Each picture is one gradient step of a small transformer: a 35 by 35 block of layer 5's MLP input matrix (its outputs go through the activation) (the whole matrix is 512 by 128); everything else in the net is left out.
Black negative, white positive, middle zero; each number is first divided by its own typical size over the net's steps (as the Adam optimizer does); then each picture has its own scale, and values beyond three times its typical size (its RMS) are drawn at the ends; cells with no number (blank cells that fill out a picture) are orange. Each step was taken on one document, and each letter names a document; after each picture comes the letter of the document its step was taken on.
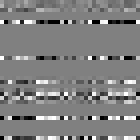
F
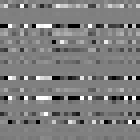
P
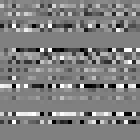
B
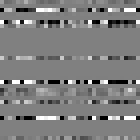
F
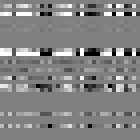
B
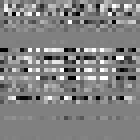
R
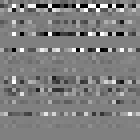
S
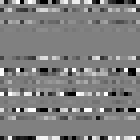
F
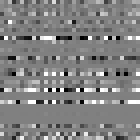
R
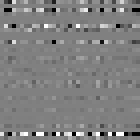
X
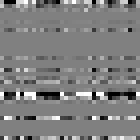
F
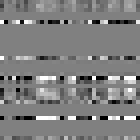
F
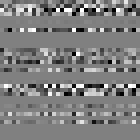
B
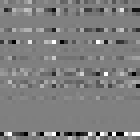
X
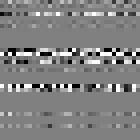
B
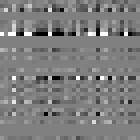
S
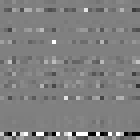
X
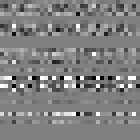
S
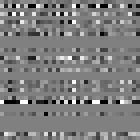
R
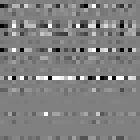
S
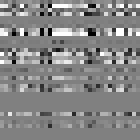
B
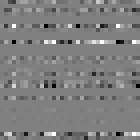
X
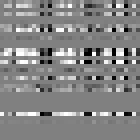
B
